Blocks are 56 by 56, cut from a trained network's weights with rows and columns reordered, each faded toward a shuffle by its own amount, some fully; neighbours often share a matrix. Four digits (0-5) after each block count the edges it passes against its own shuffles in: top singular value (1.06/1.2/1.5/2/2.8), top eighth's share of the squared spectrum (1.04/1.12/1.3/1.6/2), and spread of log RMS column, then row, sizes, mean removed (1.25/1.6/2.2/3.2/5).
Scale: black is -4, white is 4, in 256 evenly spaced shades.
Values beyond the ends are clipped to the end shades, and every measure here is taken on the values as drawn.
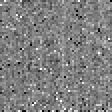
2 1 0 1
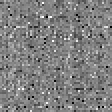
2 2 0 2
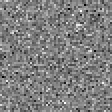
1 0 0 0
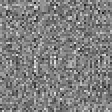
3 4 2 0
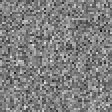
1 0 0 0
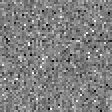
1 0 0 0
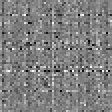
3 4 0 3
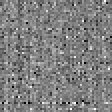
3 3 0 2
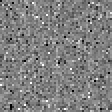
0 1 0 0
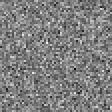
0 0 0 0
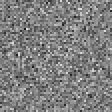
1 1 0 0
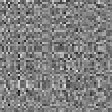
4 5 3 2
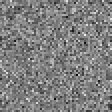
2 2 1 0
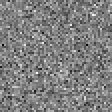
1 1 0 0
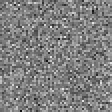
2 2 0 0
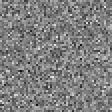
1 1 0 0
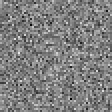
1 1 0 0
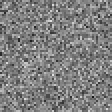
0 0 0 0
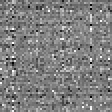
3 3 3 0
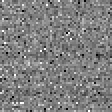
1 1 0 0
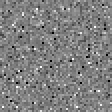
0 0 0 0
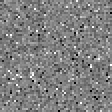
0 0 0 0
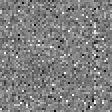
1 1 1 0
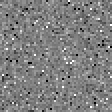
0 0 0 0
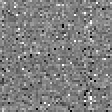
2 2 1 0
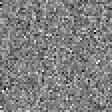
0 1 0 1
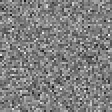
2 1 0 0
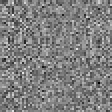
4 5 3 1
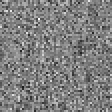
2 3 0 0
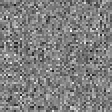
3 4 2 2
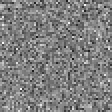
2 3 1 0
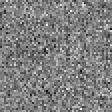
1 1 0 0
